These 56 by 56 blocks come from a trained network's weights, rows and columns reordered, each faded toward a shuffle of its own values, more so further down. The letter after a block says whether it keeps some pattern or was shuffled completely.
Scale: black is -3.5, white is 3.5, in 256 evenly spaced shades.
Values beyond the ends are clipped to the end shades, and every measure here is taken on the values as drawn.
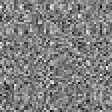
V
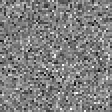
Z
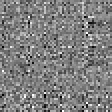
V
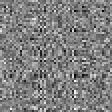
V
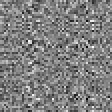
V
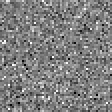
Z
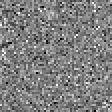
Z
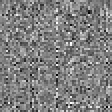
V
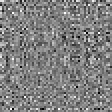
V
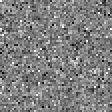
Z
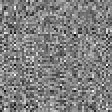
V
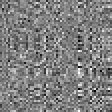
V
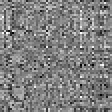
V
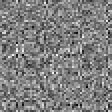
V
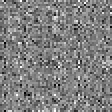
V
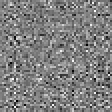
V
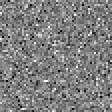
Z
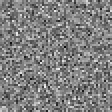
Z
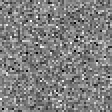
Z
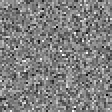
Z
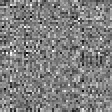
V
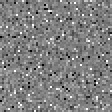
Z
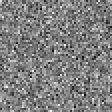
Z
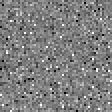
Z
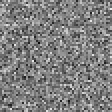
Z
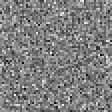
Z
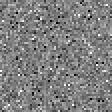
Z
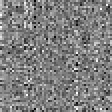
V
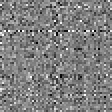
V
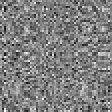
V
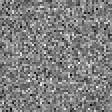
Z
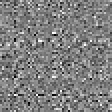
V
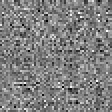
V
